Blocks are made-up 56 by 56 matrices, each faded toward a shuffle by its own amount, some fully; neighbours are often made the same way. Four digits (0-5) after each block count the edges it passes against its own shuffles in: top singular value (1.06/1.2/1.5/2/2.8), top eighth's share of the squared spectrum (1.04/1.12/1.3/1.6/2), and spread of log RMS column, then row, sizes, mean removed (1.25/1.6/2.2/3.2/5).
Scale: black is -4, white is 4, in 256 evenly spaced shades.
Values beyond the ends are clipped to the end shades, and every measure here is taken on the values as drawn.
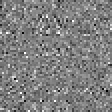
3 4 2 2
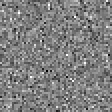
0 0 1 0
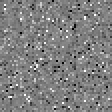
0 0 0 0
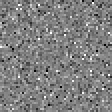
0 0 0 0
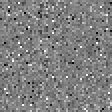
0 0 0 0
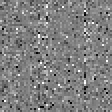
2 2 2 0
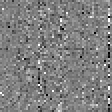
3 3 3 0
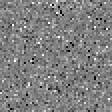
0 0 0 0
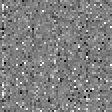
1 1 1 0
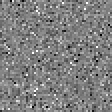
2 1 0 0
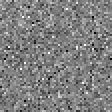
1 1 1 0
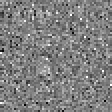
3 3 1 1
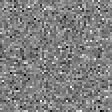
3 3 1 1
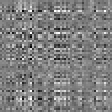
5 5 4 4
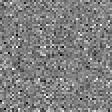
4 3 2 2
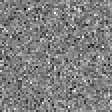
1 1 0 0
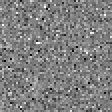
1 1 0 0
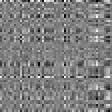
5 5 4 4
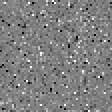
2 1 0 0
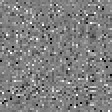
3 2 0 1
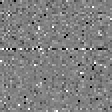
4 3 1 1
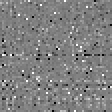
3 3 0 1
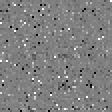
2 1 0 0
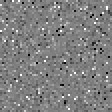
2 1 0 0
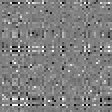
5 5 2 3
